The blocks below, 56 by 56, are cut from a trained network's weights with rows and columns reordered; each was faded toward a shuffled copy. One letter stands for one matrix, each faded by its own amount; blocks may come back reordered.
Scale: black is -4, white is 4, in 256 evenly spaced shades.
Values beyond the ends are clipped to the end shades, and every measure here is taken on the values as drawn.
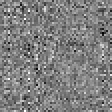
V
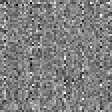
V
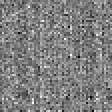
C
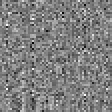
V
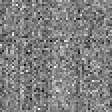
C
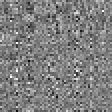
V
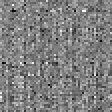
C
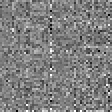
V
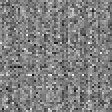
C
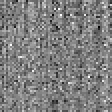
C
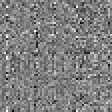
V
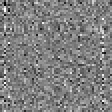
V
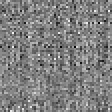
C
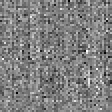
C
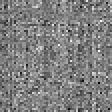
C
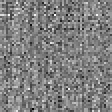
C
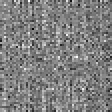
C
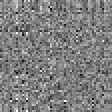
V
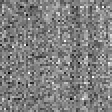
C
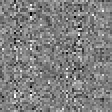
V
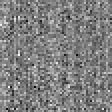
C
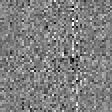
V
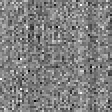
C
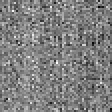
C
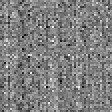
C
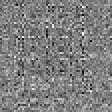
V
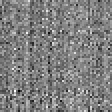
C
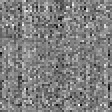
C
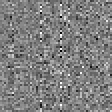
V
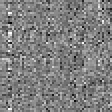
V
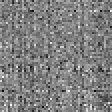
C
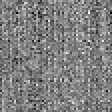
C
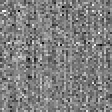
C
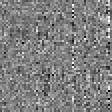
V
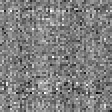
C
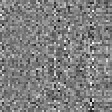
V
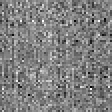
C
